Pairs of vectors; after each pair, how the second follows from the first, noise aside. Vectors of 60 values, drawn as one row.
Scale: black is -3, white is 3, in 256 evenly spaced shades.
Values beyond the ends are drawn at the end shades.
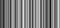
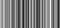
negated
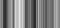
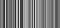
sign-scrambled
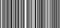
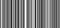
copied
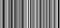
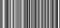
negated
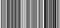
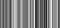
wrapped around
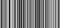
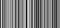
wrapped around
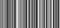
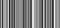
wrapped around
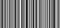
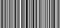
copied
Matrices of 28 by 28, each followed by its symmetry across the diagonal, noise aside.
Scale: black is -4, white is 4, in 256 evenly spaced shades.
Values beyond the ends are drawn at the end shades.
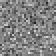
neither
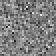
antisymmetric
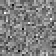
antisymmetric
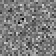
symmetric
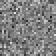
neither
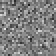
antisymmetric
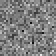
symmetric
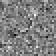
antisymmetric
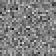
neither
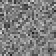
symmetric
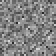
symmetric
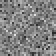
symmetric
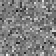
neither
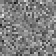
antisymmetric
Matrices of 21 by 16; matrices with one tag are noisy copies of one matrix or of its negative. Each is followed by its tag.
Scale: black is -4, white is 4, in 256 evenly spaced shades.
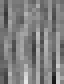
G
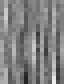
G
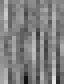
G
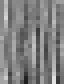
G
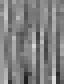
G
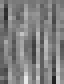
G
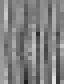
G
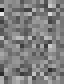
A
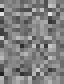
A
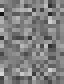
A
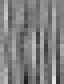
G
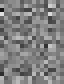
A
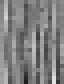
G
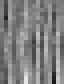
G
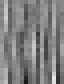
G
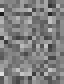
A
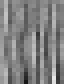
G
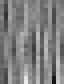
G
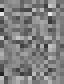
A
